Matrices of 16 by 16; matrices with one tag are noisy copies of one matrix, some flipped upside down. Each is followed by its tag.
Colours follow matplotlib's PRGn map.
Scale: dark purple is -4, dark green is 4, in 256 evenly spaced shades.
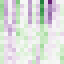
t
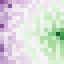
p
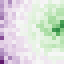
p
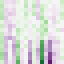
t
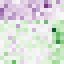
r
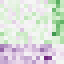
r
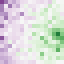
p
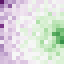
p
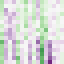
t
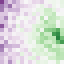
p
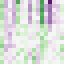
t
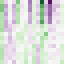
t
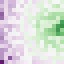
p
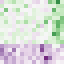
r
